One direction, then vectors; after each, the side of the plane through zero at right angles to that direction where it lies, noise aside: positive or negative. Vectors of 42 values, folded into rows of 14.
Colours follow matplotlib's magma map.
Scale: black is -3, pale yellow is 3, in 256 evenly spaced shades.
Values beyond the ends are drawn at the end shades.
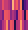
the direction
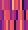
positive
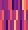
negative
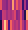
positive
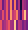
negative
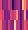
negative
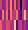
negative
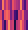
positive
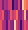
negative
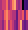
positive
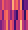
positive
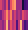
positive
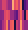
positive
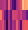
negative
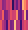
negative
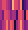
positive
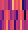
positive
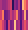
negative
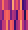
positive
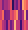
negative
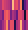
positive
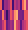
negative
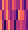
positive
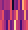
negative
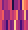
negative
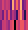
positive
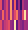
negative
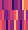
negative
